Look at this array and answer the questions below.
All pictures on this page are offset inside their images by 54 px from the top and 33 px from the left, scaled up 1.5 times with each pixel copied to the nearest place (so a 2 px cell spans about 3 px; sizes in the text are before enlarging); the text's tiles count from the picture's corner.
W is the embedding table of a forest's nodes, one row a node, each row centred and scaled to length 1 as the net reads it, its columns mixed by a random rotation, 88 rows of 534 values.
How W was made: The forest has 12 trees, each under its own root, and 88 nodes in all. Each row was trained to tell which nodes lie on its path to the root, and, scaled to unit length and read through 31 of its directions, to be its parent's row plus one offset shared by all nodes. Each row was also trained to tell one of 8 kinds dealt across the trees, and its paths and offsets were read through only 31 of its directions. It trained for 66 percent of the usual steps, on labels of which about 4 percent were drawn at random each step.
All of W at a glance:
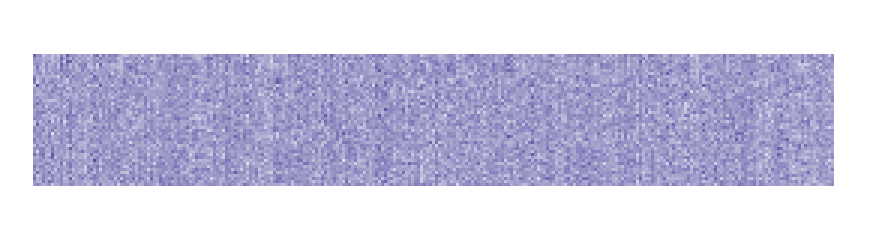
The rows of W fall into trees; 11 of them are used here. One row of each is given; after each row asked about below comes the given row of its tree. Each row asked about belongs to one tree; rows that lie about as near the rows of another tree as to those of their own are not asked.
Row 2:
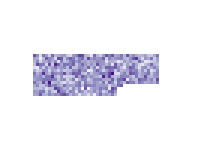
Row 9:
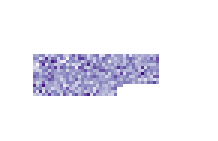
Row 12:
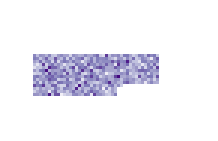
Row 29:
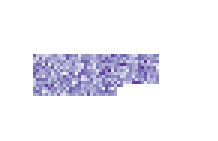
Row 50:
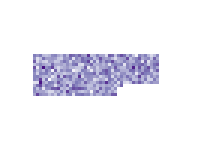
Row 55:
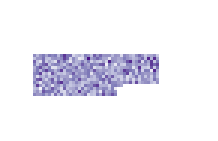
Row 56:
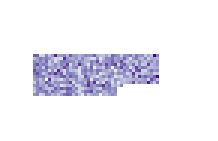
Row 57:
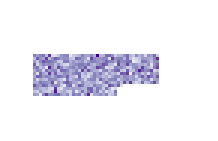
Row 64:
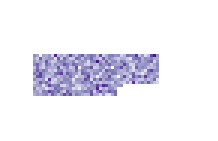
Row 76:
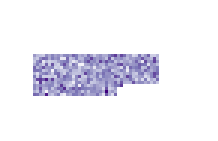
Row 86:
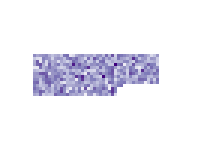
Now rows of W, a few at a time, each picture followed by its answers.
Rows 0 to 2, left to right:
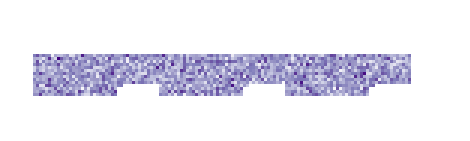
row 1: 64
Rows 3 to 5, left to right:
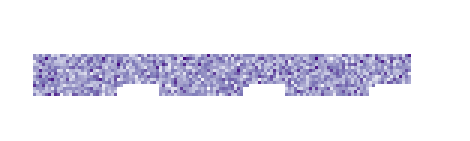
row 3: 76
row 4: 64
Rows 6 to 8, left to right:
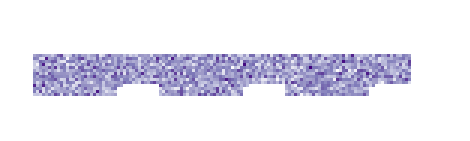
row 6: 9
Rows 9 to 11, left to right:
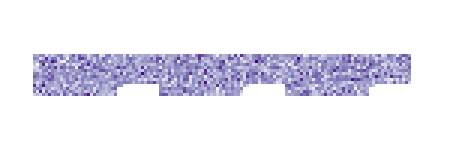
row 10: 2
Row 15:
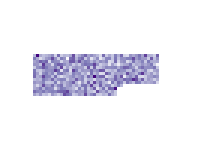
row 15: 9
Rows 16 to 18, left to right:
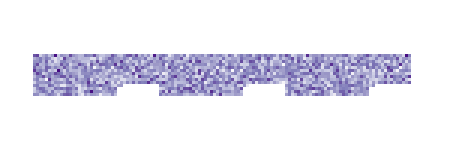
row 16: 56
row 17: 12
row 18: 56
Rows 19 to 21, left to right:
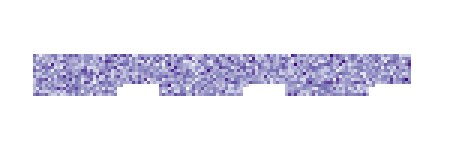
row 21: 50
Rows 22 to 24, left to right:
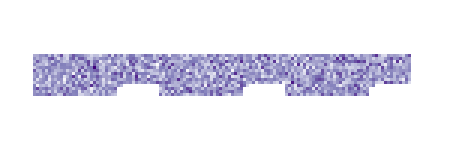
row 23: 76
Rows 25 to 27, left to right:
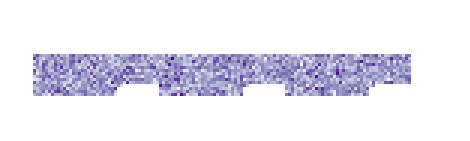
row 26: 76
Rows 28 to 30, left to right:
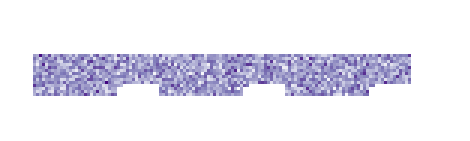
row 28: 50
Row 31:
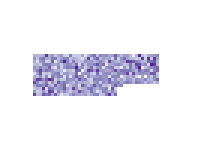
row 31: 76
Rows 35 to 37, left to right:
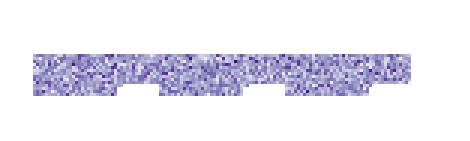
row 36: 56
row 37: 57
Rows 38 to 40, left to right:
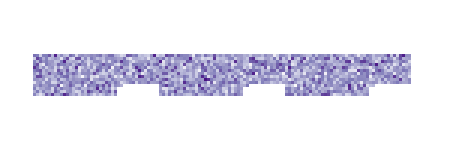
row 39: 50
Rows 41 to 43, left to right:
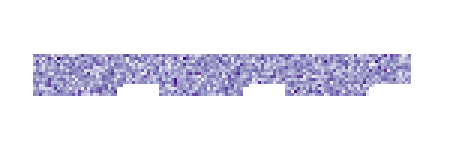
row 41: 64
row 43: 50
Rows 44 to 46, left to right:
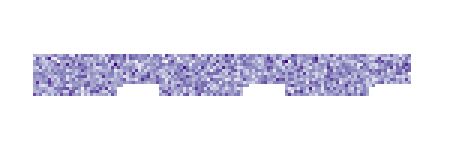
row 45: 29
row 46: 50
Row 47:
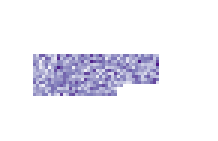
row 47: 64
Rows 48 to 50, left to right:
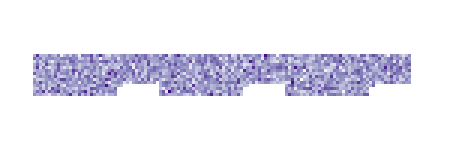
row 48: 64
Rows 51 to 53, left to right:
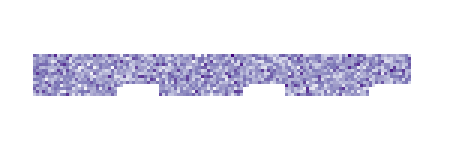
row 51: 55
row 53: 57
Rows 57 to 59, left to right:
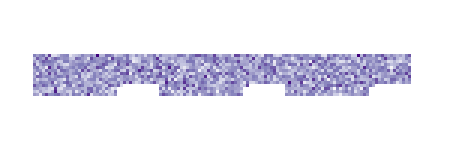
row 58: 50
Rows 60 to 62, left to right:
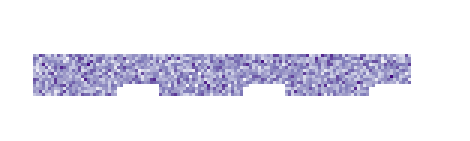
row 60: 9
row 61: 76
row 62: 50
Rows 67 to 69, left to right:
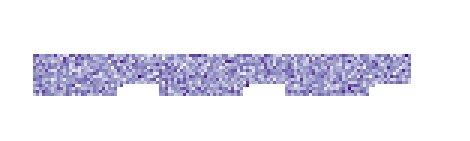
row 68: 86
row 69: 64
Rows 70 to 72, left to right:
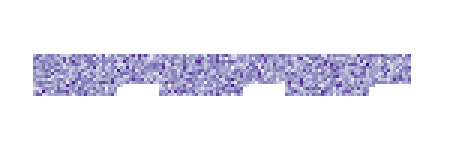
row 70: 50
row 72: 56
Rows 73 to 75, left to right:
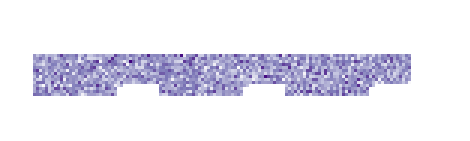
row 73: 56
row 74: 55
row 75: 64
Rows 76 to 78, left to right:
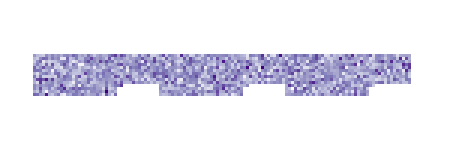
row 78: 55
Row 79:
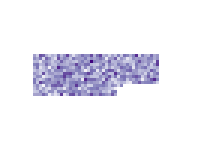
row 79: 64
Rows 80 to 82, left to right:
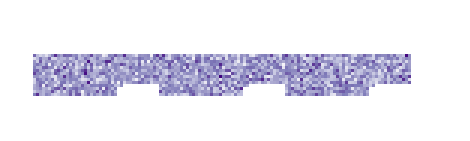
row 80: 56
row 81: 9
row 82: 56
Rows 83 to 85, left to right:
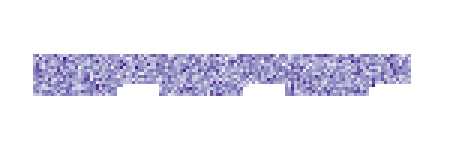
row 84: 56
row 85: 86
